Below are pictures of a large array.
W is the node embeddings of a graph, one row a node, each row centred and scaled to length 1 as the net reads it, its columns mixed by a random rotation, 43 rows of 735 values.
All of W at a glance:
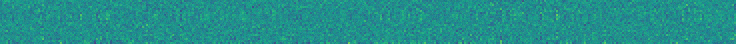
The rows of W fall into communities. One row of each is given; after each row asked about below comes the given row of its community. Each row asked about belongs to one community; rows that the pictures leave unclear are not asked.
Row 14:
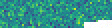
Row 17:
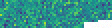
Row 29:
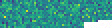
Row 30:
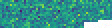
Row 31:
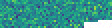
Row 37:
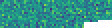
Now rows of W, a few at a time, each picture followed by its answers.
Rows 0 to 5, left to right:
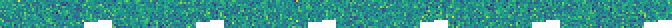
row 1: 17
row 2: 30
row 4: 29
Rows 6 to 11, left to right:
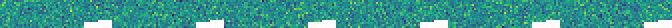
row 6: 37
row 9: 31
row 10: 14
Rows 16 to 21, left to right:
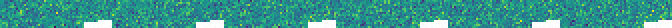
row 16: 14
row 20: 30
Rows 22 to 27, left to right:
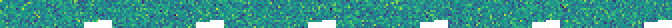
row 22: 14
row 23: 17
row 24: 31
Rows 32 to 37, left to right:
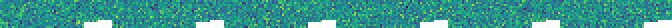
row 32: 14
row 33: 29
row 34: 30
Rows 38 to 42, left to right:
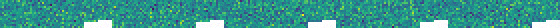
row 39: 29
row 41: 17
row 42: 31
